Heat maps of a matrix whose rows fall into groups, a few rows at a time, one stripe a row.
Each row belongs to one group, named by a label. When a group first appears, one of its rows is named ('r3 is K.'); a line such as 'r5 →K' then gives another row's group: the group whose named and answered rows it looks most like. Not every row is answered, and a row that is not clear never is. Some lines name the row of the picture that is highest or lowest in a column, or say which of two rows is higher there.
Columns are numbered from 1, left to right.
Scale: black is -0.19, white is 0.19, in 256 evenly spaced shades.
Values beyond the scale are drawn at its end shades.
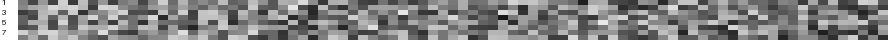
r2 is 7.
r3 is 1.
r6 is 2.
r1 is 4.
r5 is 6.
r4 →2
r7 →7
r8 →7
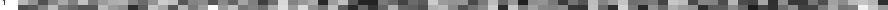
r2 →4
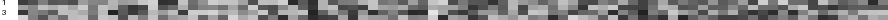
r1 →2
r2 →7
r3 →4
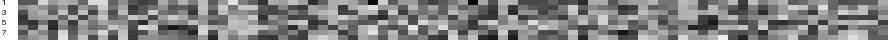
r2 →6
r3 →6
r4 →1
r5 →4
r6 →2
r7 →6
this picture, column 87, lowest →5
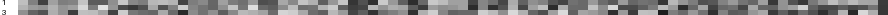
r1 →4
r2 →7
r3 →4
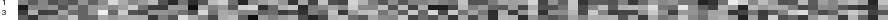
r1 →2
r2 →1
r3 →6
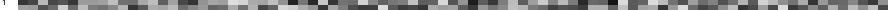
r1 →2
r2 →4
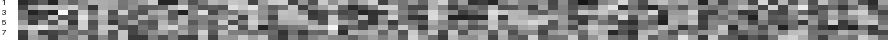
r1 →2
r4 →4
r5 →4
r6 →7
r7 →6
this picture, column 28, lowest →1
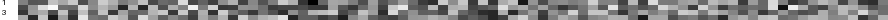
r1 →1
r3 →6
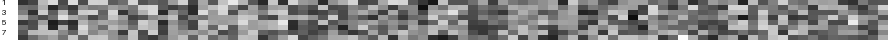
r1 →1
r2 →2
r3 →2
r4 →4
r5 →2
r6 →2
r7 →7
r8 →1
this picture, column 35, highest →6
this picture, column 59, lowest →7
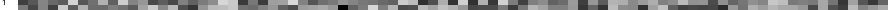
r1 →1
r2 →2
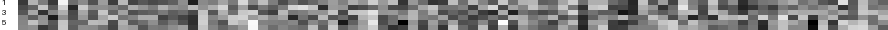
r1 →6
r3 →6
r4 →2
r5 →6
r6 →6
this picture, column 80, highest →3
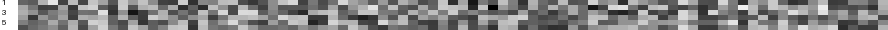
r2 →2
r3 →6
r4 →4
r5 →1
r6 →1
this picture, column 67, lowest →2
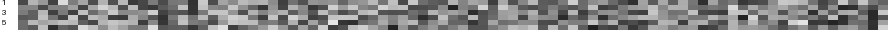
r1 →6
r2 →1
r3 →2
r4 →1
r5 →7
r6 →2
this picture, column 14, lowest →2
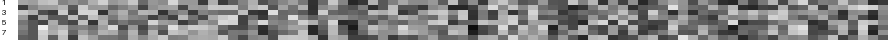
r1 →7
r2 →4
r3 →2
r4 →1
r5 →4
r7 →7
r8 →4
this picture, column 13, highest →3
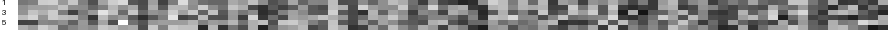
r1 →7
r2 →7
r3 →7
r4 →7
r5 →4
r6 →7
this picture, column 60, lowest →5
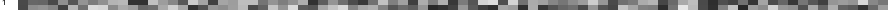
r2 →1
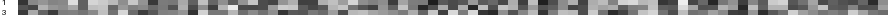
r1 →1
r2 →1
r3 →6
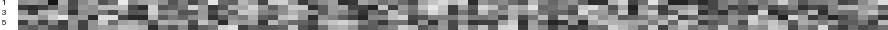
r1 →2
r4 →7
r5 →1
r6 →1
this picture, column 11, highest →1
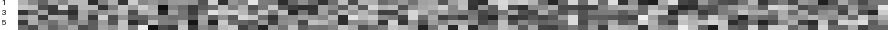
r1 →7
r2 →2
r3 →2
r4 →6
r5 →6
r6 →1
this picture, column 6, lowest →3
